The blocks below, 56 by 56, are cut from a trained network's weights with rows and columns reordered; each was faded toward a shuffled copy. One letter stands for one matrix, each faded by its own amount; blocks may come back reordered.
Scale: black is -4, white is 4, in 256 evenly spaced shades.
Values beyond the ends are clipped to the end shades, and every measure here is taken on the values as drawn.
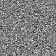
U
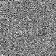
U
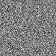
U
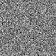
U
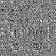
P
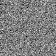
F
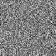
U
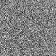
U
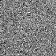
U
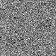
F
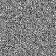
U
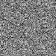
U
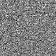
F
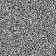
U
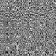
P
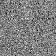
F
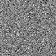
U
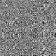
P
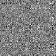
P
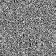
U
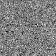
F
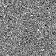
F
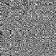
P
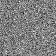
U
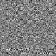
P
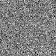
F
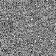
U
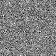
F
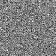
U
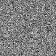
U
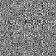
P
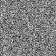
U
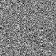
U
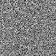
U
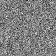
U
